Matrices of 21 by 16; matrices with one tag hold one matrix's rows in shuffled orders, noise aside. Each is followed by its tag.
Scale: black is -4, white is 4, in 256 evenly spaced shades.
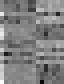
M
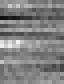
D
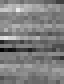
D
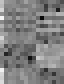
M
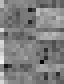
M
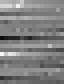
D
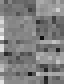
M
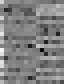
M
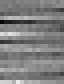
D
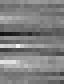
D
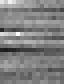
D
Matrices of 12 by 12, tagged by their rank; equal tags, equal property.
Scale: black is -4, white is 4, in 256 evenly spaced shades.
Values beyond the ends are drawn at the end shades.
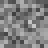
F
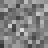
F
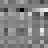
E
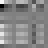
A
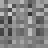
E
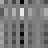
A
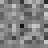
E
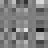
A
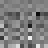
E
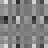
A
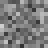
F
